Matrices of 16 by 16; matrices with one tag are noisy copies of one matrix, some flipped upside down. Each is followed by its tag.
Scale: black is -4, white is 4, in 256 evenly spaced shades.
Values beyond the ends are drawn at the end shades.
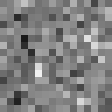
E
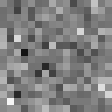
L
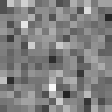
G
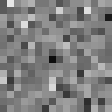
G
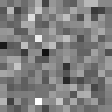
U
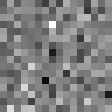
G
